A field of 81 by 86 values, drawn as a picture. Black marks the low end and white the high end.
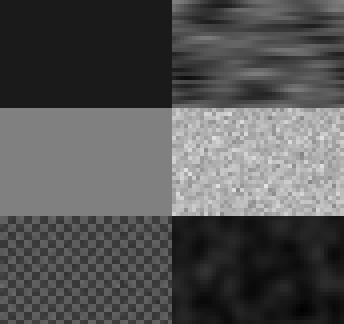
It is made of 3 by 2 panels. Panel 1,1: very low, flat. Panel 1,2: low, streaked across. Panel 2,1: middling, flat. Panel 2,2: high, fine-grained. Panel 3,1: low, checkered. Panel 3,2: very low, blotchy, faint in contrast.
